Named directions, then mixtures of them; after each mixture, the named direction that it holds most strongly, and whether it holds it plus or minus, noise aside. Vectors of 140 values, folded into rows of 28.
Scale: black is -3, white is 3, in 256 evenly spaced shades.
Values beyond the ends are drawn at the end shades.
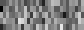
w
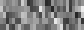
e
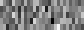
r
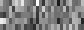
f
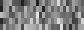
f, minus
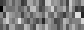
e, minus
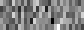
r, plus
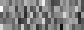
w, minus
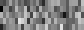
w, plus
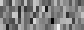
r, plus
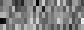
f, minus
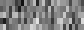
f, minus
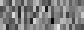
r, plus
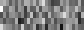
w, minus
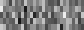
w, minus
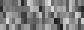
e, minus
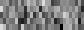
w, minus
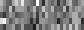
f, plus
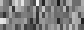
f, plus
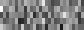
w, minus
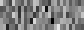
r, plus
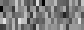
w, plus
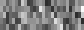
e, plus
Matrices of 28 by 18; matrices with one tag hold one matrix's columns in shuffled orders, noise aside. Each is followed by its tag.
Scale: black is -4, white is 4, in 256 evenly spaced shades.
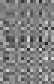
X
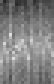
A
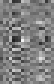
X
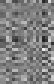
X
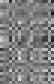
X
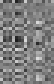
X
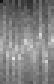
A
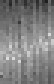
A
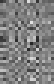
X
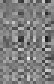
X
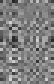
X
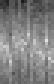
A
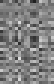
X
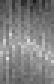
A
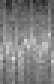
A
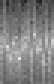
A
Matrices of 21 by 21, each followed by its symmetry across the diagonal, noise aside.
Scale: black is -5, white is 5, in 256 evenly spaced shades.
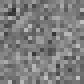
symmetric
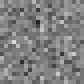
neither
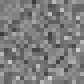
symmetric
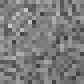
symmetric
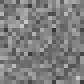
symmetric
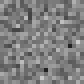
symmetric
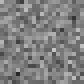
neither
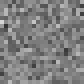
neither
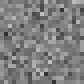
neither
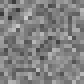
symmetric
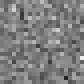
neither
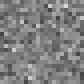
neither
